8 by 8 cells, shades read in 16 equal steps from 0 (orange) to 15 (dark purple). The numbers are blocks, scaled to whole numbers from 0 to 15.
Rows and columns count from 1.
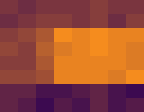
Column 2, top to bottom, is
11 10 8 9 9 8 12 13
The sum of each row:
80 78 26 28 30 28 106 106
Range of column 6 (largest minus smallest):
12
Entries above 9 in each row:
7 4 0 0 0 0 8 8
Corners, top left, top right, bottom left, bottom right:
10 10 12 13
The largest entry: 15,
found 2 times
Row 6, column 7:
2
